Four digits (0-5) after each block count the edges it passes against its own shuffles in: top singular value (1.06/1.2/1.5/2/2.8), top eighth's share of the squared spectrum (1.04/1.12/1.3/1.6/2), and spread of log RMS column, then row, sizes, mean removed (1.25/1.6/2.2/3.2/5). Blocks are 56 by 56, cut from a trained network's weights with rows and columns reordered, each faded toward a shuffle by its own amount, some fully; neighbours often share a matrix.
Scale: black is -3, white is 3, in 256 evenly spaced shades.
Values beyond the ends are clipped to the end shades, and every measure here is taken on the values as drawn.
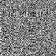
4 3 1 1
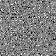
3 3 0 1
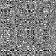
4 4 2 2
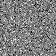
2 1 0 0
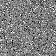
0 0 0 0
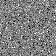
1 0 0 0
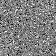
0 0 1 0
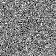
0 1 0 0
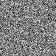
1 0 0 0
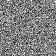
2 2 0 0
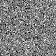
2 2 0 1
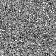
2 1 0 0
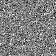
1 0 0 0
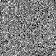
3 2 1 0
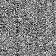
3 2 0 0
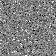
0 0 0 0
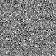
3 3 0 1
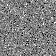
0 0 0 0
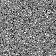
1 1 0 0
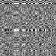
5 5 2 3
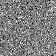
1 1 0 0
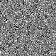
2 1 0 1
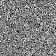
0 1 0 0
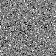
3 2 0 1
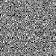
3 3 1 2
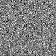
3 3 0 1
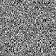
3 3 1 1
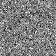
1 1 0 0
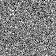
0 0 0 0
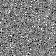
0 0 0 0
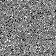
0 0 0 0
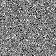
1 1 0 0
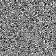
2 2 1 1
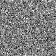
0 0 0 0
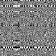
5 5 1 4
